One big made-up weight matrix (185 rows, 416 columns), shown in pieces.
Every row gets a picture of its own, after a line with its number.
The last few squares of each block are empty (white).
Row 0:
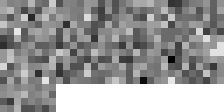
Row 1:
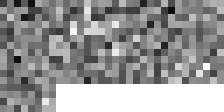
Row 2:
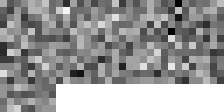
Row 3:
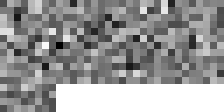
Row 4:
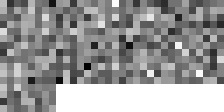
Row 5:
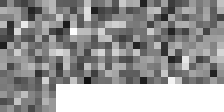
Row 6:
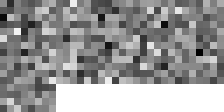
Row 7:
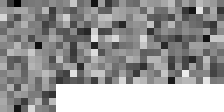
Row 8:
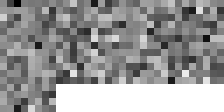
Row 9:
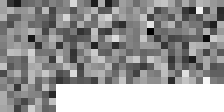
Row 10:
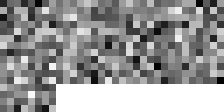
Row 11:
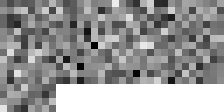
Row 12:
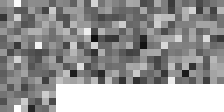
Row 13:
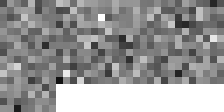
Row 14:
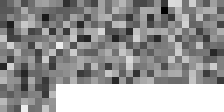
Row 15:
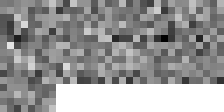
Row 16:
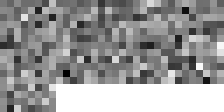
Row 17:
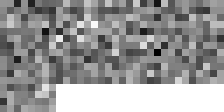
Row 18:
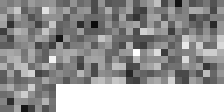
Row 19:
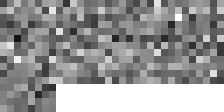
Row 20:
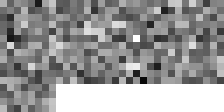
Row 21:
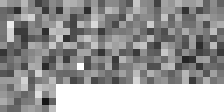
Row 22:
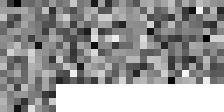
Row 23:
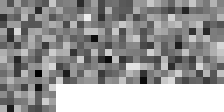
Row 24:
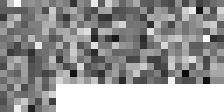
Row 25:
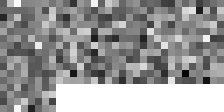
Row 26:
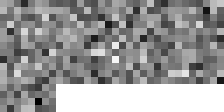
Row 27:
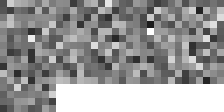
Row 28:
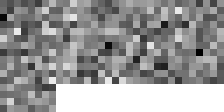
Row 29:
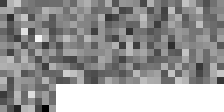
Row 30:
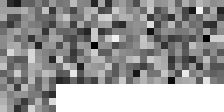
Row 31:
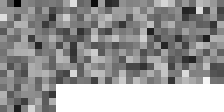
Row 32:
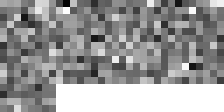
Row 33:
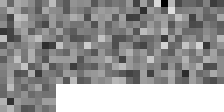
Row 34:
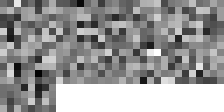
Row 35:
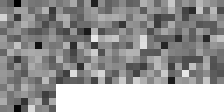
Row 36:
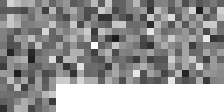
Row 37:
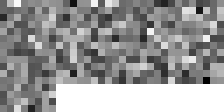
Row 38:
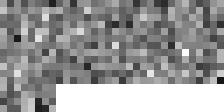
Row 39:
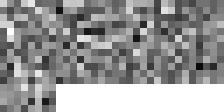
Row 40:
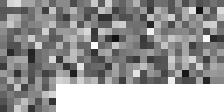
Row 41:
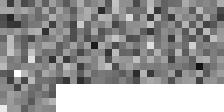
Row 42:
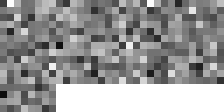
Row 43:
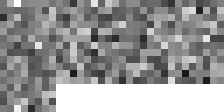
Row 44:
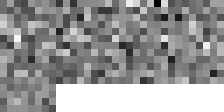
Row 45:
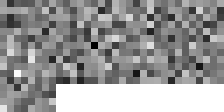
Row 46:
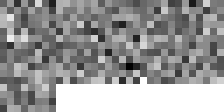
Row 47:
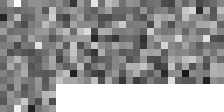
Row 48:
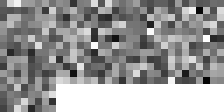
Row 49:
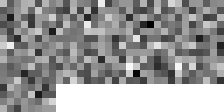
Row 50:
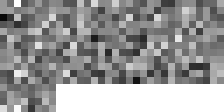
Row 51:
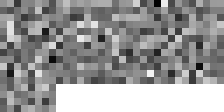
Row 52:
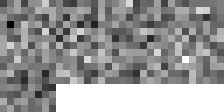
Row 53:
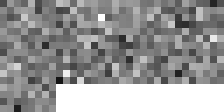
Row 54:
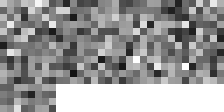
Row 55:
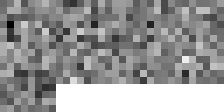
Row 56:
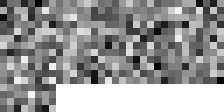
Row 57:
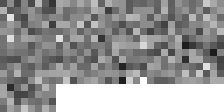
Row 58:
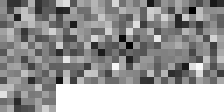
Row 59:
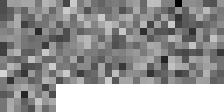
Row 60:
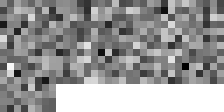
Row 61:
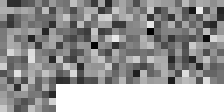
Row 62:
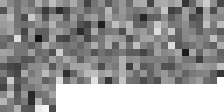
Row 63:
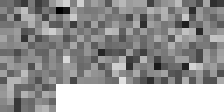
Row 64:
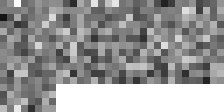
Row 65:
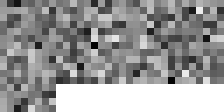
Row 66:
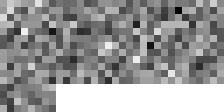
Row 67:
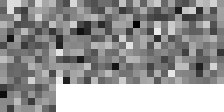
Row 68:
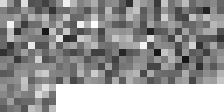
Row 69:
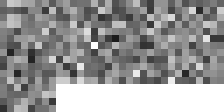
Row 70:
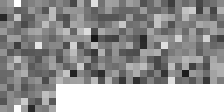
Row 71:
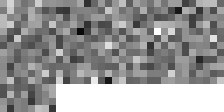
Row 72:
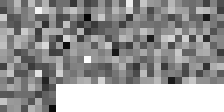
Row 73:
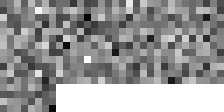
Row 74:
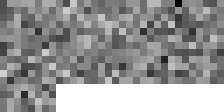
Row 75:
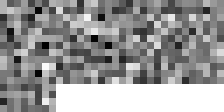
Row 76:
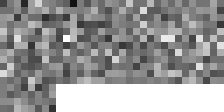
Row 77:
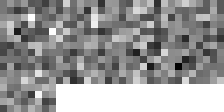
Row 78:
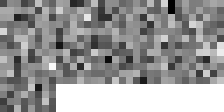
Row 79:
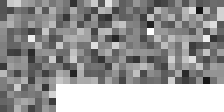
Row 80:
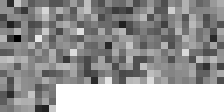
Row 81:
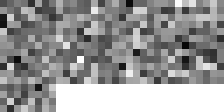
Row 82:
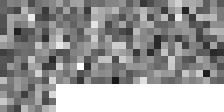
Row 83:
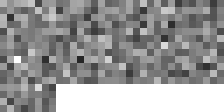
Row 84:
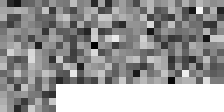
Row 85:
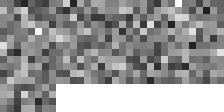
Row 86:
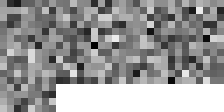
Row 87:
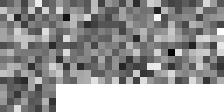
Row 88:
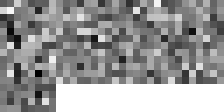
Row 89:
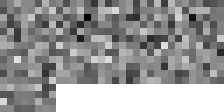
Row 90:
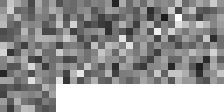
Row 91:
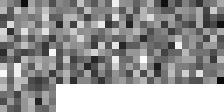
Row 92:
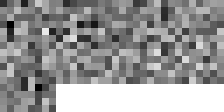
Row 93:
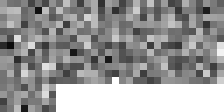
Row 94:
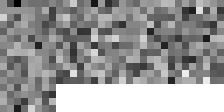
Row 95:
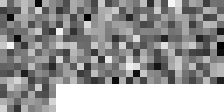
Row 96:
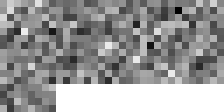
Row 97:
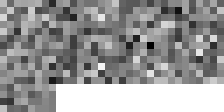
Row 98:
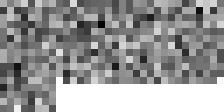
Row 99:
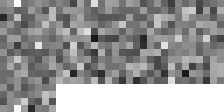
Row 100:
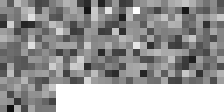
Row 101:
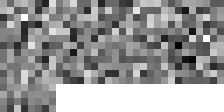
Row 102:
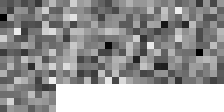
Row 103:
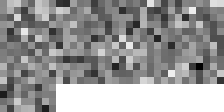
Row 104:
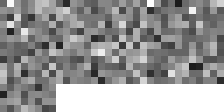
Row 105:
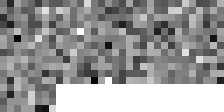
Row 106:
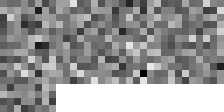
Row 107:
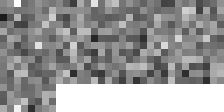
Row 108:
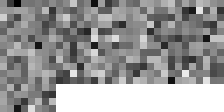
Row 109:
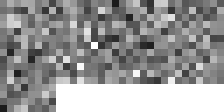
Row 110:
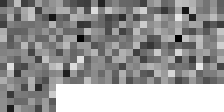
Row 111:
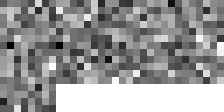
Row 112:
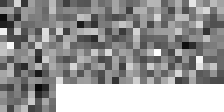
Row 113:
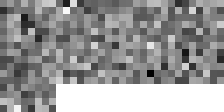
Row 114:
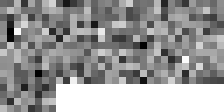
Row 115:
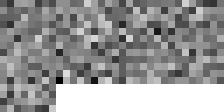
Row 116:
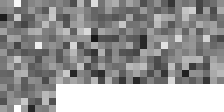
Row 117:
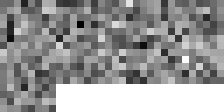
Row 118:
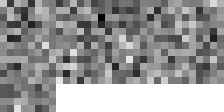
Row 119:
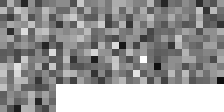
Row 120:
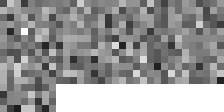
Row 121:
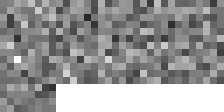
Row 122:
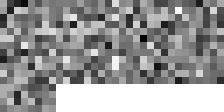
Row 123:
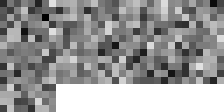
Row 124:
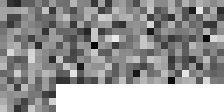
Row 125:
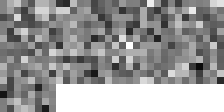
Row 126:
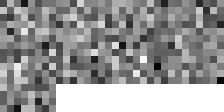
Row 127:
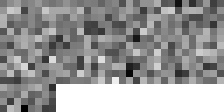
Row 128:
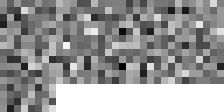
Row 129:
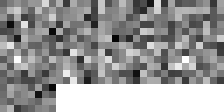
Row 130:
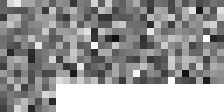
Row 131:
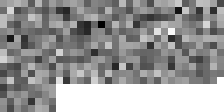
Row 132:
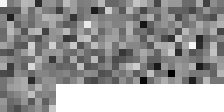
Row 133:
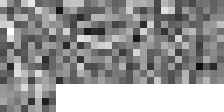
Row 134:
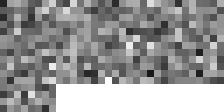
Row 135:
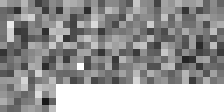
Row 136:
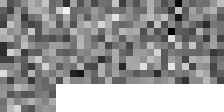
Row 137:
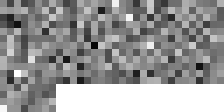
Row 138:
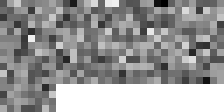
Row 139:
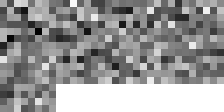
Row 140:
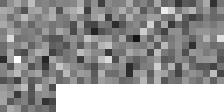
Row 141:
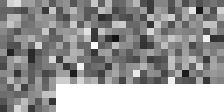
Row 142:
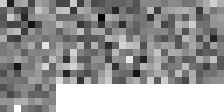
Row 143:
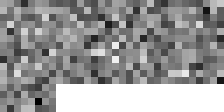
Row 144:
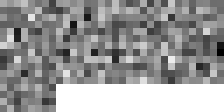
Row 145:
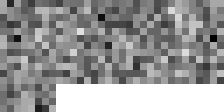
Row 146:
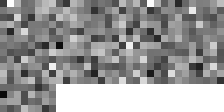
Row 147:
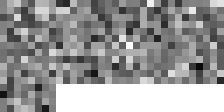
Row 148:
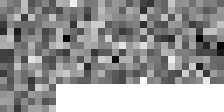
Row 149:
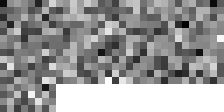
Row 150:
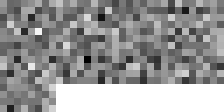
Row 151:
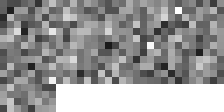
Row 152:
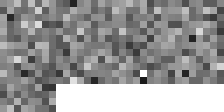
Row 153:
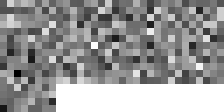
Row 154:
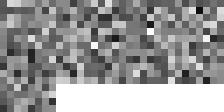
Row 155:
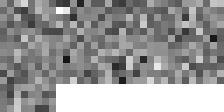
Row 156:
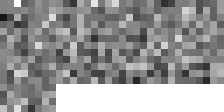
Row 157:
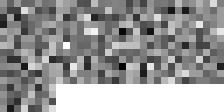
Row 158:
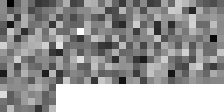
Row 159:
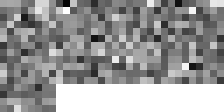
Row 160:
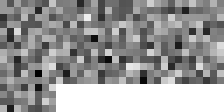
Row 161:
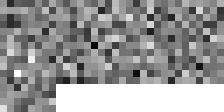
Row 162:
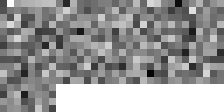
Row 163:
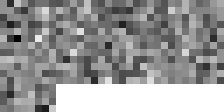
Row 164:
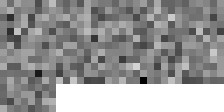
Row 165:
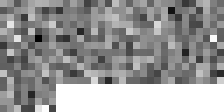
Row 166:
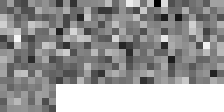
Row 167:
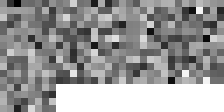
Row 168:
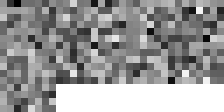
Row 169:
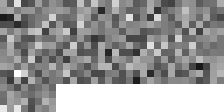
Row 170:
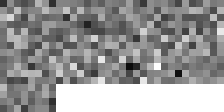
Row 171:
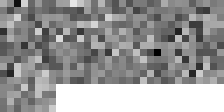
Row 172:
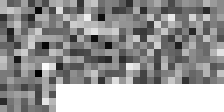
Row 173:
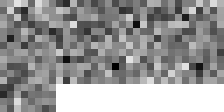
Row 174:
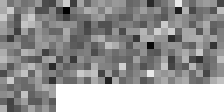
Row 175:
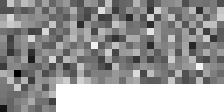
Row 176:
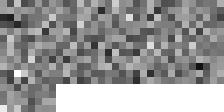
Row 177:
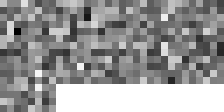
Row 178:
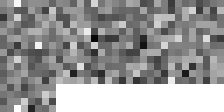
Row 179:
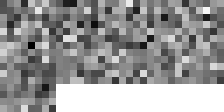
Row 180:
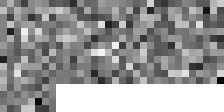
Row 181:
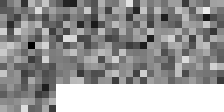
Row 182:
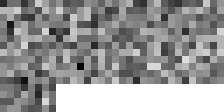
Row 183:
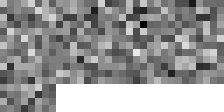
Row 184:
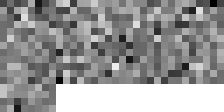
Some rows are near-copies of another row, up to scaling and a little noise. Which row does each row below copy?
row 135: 21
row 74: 59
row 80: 163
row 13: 53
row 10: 56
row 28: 102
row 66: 96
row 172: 75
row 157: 128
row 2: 136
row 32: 159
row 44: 166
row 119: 126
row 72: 73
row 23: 160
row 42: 146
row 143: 26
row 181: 179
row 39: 133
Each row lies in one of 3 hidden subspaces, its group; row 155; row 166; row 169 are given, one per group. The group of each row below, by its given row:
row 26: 155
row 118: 155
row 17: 166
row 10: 155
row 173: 155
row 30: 169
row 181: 166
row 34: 166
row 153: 169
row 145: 155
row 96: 155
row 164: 166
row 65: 169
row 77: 166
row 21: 166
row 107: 169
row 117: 166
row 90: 155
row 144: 166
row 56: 155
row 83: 166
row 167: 169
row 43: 169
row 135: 166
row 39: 166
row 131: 155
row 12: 169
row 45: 169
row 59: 155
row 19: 166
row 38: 155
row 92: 166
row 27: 169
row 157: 166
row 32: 155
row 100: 166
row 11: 169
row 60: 166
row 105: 155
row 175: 169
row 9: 169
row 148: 166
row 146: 155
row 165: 155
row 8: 169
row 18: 166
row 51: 166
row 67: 155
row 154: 169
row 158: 155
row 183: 166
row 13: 155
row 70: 169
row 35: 169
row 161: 169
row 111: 166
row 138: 169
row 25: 169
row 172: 166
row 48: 169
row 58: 155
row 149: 155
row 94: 169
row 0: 166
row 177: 166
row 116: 169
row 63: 155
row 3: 166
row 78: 166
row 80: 155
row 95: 166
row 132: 166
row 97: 155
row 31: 169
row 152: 166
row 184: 155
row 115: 155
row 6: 155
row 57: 166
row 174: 155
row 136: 155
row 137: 169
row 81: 166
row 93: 166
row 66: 155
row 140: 166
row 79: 169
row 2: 155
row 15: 166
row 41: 169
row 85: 155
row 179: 166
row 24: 169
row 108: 169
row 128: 166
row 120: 155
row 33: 166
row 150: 166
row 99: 169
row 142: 155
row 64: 169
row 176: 169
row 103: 155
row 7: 169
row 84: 169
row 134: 155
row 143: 155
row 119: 155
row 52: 166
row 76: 166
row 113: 155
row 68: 166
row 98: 155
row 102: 155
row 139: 155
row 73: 166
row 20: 166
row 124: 169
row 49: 166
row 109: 169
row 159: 155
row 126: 155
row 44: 166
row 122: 155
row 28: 155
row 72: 166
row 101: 166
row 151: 155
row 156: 169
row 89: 166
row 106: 166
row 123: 155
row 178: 169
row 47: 169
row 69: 169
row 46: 166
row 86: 169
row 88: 166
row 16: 166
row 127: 166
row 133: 166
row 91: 155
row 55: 166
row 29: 155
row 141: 169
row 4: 155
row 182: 166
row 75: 166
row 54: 155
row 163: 155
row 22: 169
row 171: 166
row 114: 166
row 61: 169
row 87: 166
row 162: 155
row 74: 155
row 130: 169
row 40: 169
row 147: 155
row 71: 155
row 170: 166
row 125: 155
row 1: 166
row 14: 166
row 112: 166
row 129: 166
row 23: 166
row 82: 166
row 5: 166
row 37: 169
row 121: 166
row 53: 155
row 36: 169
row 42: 155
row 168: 169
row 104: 155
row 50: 169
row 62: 155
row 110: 166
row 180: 155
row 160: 166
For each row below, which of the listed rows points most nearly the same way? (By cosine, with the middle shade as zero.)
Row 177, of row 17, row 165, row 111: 165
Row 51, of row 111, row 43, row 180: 180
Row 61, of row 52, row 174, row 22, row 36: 22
